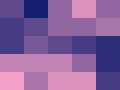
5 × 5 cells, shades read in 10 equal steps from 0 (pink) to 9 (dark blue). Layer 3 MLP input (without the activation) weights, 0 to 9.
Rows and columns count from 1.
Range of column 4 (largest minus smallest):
6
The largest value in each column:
7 9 6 7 8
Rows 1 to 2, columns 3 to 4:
4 1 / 4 4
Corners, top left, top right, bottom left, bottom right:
6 4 0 7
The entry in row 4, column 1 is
2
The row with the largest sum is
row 3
